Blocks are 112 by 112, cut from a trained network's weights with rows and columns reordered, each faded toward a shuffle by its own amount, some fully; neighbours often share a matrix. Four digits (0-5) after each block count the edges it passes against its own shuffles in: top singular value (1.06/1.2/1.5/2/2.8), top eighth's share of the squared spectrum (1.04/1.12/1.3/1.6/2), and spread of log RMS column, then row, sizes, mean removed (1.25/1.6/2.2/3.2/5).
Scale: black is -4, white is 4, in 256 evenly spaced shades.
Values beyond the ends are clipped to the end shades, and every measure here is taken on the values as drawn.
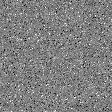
0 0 0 0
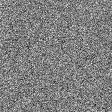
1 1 0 0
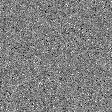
0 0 0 0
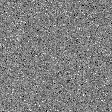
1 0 0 0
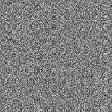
4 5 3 2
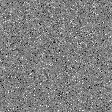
0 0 0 0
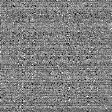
4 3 3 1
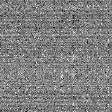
4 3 3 0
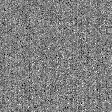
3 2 0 1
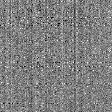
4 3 1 3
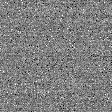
2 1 1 0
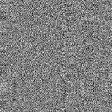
4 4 2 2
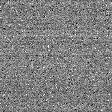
2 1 1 0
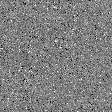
0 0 0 0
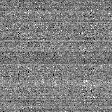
4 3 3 1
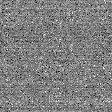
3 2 1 0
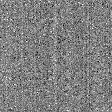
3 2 0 2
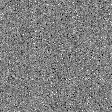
1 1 0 0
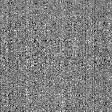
3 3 1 3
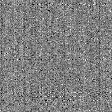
3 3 1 2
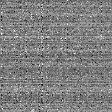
4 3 3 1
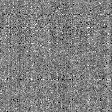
3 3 1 3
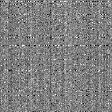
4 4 1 3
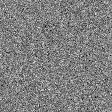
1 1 0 0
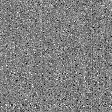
2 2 0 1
